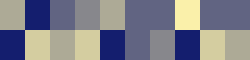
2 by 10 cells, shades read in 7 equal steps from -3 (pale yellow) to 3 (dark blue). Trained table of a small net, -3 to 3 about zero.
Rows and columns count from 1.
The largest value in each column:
3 3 1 0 3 1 1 3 1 1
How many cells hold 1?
6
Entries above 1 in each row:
1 3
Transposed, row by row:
-1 3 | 3 -2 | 1 -1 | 0 -2 | -1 3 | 1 1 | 1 0 | -3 3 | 1 -2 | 1 -1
